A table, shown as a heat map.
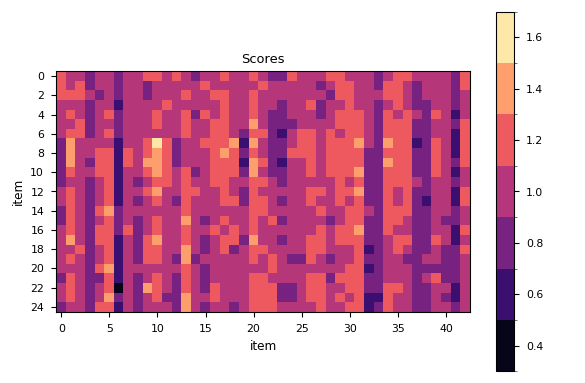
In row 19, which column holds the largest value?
13
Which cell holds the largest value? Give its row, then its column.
7, 10
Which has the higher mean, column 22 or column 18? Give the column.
18
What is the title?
Scores
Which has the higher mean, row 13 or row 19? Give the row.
13
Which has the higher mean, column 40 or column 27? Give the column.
27
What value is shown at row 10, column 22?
0.8
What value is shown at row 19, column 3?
0.8
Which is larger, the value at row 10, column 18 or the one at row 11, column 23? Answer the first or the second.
the first
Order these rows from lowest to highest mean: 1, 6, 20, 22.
20, 22, 1, 6
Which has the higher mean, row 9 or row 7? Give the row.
7
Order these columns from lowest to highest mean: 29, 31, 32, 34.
32, 29, 34, 31
